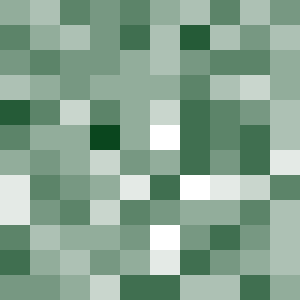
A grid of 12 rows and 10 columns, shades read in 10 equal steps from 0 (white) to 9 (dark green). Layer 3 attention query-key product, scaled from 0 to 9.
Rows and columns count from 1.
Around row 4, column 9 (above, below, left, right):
6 5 3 4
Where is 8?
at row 2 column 7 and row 5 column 1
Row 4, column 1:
3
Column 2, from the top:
3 4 6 4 6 4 5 6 5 3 4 5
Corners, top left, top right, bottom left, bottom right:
4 5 5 4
